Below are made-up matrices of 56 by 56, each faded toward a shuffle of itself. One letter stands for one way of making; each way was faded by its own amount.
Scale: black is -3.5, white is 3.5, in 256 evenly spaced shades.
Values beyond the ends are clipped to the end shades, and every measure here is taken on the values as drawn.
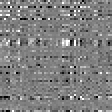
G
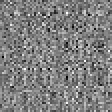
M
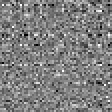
M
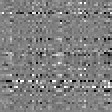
G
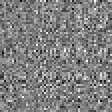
M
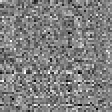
M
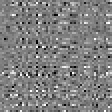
G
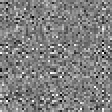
M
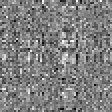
M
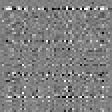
G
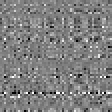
G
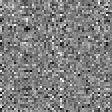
M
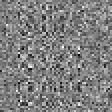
M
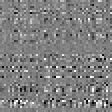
G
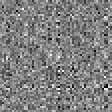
M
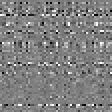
G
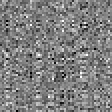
M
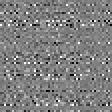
G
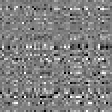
G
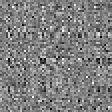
M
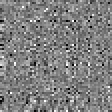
M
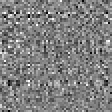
M
